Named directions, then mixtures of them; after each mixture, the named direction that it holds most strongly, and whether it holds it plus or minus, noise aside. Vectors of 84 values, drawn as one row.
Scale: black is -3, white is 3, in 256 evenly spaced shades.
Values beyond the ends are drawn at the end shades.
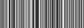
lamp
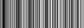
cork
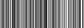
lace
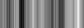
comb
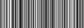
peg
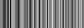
lamp, minus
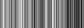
comb, minus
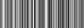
cork, minus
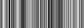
cork, minus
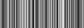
lamp, plus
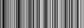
cork, plus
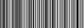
cork, plus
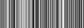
lamp, plus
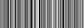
lamp, minus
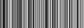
cork, plus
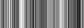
comb, minus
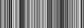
lace, minus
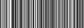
peg, plus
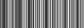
cork, plus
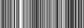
peg, minus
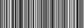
peg, plus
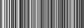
peg, plus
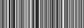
lamp, plus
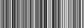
lace, plus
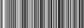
cork, minus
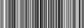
cork, minus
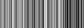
lace, minus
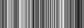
comb, minus
